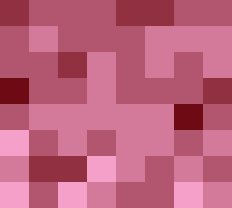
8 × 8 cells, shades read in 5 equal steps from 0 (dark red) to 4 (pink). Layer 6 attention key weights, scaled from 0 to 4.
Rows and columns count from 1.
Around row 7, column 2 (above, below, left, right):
2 2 3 1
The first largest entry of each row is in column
2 2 4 4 2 1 4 1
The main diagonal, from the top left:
1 3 1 3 3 3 3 3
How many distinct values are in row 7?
4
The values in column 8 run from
1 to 3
